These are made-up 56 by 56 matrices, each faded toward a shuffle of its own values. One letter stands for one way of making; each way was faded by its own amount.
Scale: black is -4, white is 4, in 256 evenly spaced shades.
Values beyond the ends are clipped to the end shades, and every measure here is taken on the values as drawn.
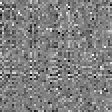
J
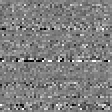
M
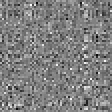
J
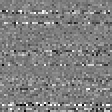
M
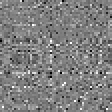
J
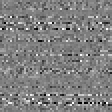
M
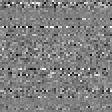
M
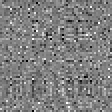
J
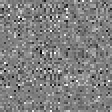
J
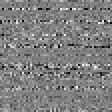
M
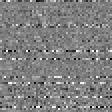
M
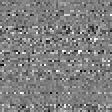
M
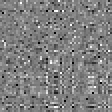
J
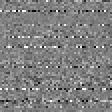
M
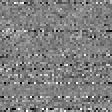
M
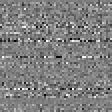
M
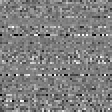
M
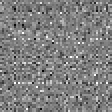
J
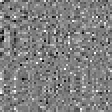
J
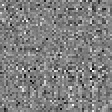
J
